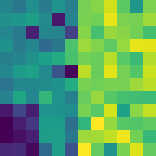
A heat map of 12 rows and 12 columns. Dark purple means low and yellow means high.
Ninth with the lowest average: bottom left. Odd patch: lower, in the bottom left. Average level on the scale: 60%. Seam: vertical, 50% of the way across, the right part higher.
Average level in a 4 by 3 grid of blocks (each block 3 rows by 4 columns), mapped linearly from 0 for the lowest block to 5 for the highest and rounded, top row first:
2 3 5 / 2 3 5 / 2 4 5 / 0 4 5
